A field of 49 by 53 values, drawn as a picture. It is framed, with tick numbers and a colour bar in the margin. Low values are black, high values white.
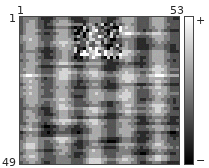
Roughest part: top middle. Odd patch: rougher, in the top middle. Slope: none. Stripes: upright, repeating 5 times. Average level on the scale: 50%.
